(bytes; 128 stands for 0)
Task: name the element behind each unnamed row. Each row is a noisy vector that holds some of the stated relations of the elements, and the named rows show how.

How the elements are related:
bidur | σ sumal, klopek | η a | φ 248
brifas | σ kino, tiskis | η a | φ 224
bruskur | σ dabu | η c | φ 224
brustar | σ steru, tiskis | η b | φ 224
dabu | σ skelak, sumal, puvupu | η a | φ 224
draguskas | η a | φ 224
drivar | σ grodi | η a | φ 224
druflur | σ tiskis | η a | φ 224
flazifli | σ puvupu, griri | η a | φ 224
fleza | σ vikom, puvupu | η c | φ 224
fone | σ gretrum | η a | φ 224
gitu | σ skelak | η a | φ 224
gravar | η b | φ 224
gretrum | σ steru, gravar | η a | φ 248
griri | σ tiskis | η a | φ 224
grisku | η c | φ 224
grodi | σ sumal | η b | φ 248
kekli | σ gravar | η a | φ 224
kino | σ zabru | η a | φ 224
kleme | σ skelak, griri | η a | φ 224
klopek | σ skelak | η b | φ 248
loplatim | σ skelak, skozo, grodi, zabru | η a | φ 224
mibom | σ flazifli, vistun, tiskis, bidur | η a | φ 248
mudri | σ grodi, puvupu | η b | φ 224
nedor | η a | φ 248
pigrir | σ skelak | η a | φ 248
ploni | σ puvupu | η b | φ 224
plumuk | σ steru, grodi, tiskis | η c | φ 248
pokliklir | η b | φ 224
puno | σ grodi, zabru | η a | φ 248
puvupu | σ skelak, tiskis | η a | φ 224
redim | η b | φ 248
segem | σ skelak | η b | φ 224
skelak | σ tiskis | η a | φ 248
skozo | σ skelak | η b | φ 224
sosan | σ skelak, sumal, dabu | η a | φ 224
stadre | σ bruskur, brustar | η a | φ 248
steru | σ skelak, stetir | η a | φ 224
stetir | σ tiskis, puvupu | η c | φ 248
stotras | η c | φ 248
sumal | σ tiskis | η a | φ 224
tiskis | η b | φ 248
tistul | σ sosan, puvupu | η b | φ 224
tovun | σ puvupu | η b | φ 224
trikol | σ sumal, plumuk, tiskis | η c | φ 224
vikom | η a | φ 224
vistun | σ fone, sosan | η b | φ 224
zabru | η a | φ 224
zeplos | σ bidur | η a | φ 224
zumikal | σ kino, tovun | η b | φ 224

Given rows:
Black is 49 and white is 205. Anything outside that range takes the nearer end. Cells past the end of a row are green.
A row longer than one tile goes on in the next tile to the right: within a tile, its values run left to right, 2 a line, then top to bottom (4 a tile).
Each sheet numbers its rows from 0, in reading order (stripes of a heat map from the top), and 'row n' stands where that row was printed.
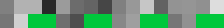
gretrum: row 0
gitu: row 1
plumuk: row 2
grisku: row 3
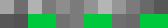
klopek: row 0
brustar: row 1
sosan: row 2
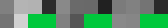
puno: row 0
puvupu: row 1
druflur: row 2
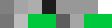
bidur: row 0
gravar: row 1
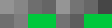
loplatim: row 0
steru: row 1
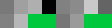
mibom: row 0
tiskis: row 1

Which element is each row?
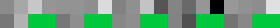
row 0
stotras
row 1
fleza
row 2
stetir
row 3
skelak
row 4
bruskur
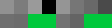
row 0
pigrir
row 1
kleme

